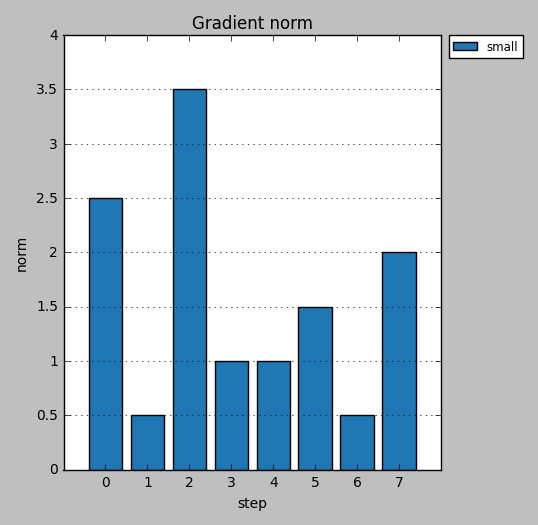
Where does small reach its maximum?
2
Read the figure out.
Title: Gradient norm
x-axis: step, ticks 0 1 2 3 4 5 6 7
y-axis: norm, ticks 0 0.5 1 1.5 2 2.5 3 3.5 4
Legend: small
Values:
small: 2.5 0.5 3.5 1 1 1.5 0.5 2
